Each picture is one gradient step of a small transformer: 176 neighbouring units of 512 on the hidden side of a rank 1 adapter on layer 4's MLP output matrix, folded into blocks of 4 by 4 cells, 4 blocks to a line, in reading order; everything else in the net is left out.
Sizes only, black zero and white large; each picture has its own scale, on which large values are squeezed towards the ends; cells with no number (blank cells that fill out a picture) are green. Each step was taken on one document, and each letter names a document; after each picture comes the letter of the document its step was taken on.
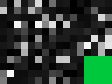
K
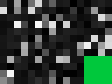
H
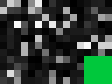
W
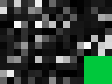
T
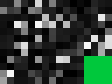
K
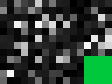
K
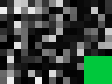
H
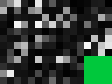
T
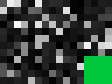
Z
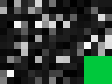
K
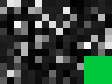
Z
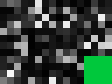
Z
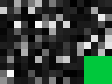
H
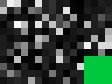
Z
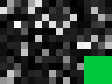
W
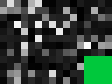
W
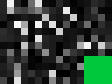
W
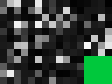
T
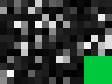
H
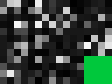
T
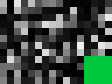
H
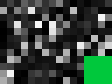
H
